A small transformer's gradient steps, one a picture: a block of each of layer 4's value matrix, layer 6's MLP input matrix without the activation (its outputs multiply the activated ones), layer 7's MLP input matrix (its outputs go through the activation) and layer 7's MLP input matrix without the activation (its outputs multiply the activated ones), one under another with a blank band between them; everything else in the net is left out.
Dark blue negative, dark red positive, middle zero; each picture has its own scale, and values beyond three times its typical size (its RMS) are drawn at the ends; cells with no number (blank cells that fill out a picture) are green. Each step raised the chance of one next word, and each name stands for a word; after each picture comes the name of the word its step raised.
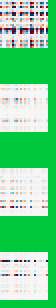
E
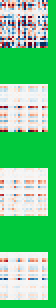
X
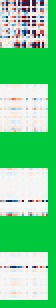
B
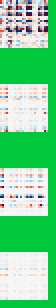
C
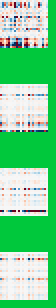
X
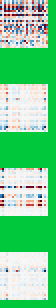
C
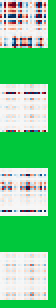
X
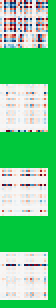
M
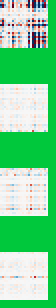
C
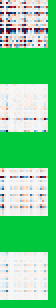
E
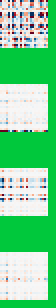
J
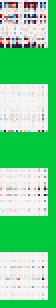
X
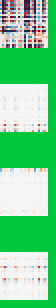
B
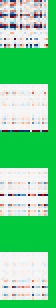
J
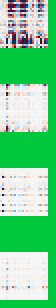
C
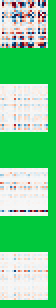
X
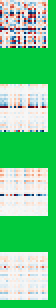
E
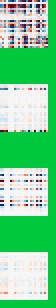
C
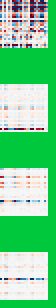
B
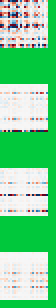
J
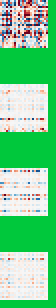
M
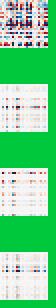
X
